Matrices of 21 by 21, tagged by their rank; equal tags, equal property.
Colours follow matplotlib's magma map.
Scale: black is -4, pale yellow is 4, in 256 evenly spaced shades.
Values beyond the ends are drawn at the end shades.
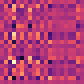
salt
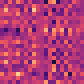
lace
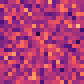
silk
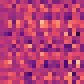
lace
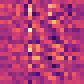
lace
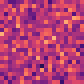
silk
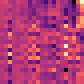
lace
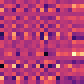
salt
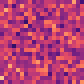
silk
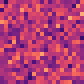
silk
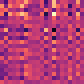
salt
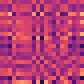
salt
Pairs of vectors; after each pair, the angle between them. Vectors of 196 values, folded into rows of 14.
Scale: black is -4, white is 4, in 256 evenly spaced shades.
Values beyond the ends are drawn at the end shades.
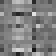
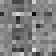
nearly opposite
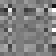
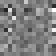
nearly parallel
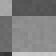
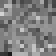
partly aligned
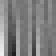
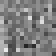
partly aligned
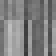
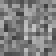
partly opposed
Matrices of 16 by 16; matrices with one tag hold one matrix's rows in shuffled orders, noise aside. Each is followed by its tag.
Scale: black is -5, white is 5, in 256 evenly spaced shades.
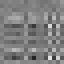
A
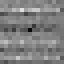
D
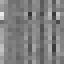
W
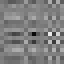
A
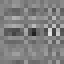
A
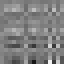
A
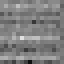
D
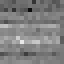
D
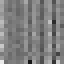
W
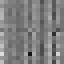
W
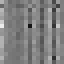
W
